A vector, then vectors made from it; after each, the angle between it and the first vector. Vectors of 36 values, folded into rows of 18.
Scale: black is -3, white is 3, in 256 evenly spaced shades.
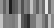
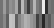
partly opposed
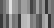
nearly opposite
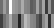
nearly opposite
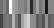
nearly opposite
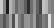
orthogonal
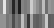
orthogonal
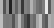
nearly parallel
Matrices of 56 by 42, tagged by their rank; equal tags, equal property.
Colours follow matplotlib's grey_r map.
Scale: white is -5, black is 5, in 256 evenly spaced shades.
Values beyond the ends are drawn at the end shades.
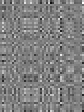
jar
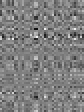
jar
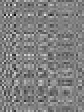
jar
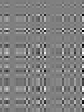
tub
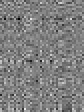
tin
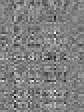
tin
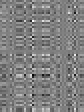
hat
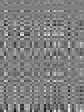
hat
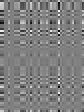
tub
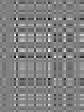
tub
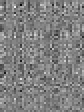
tin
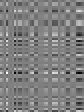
tub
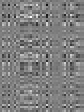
hat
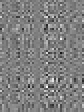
jar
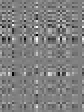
hat
